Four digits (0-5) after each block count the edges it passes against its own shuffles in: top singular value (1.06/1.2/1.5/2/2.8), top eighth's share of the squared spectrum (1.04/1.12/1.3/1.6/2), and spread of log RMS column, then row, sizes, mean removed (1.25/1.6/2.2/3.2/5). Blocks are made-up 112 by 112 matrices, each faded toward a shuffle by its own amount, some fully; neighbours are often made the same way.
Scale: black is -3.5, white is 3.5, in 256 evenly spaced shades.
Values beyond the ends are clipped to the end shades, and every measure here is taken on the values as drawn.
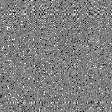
4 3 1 2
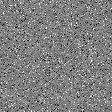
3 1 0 0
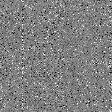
4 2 2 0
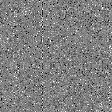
4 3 2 1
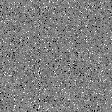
3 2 1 0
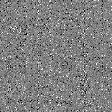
4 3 2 1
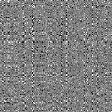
5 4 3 3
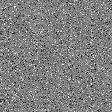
3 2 1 0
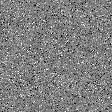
0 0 0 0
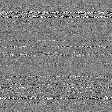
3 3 0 4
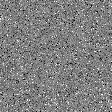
0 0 0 0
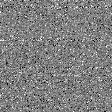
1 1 0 2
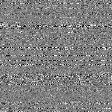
2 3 0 4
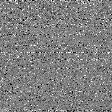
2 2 0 3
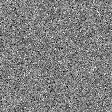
1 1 0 0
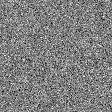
1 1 0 0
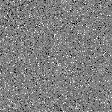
3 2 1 1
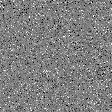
2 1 0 0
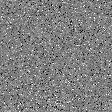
0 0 0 0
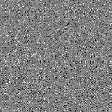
4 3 2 2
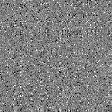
4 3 2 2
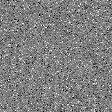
3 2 0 0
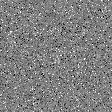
2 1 0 0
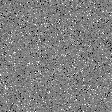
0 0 0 0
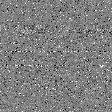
3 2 0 2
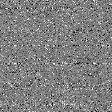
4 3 0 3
